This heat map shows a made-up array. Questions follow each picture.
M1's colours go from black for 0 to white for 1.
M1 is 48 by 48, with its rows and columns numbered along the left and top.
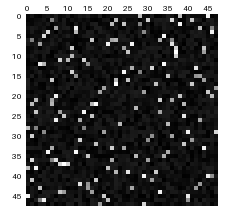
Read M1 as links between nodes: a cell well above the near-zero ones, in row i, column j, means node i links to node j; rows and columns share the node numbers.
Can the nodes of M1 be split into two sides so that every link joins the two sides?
no
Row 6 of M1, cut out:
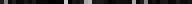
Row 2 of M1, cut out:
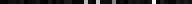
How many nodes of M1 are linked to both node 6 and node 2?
1
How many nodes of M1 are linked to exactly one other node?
1
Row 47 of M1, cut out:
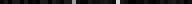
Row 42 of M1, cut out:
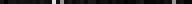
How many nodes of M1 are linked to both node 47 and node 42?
0
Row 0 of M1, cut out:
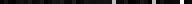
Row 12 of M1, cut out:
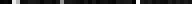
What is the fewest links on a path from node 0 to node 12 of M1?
5
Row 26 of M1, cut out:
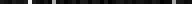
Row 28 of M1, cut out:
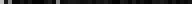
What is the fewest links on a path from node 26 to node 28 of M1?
5
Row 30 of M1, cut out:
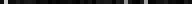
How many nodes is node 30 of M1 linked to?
3
